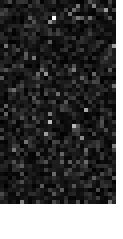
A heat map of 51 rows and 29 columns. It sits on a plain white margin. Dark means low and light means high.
The halves do not mirror each other. Fine speckle covers the field. On average the colour sits 10% of the way up the scale. There are no regular stripes. The values are skewed, with a long tail toward high values. No overall slope runs across the table.
